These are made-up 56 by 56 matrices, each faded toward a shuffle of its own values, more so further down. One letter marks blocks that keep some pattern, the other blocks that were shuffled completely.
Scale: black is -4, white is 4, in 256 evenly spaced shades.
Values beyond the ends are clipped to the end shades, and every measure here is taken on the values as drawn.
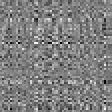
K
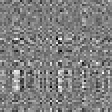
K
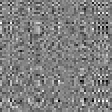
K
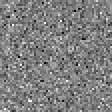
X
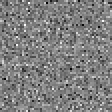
X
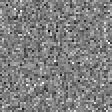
X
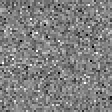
X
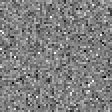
X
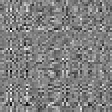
K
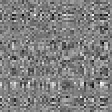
K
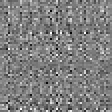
K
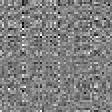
K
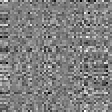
K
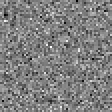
X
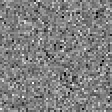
X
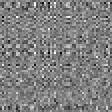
K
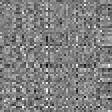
K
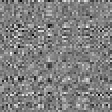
K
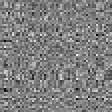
K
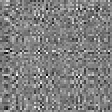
K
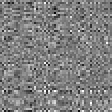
K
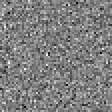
X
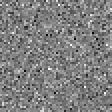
X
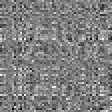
K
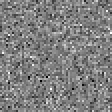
X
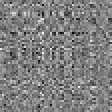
K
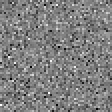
X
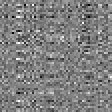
K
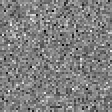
X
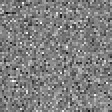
X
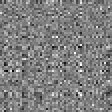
K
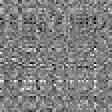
K
